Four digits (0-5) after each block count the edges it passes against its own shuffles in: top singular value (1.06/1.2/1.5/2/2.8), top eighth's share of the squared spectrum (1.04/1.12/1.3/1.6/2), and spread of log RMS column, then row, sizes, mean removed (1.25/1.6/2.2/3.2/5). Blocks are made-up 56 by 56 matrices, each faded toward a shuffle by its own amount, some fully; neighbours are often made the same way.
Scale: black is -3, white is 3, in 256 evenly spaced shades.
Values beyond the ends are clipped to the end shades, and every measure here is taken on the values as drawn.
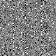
1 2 2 0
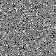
1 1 1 0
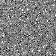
1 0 0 0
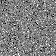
0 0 0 0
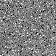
0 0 0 0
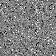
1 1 0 0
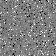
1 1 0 0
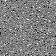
0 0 0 0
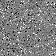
0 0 0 0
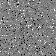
1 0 0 0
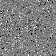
0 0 0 0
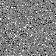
0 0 0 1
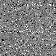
1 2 0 2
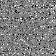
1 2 0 2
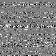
2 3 0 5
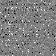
3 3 1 1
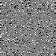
3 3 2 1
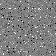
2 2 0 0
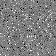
2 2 0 0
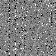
1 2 2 0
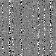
2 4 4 0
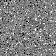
1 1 0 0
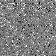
2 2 0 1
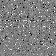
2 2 0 1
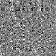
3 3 2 1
